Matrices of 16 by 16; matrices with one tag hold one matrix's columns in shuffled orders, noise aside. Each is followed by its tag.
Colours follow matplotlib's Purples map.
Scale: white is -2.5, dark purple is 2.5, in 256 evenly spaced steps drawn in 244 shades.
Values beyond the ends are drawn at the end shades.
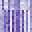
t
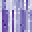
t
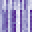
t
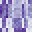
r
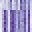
t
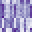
r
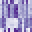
r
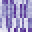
r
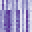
t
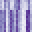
t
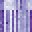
t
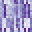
r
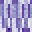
r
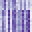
t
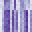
t
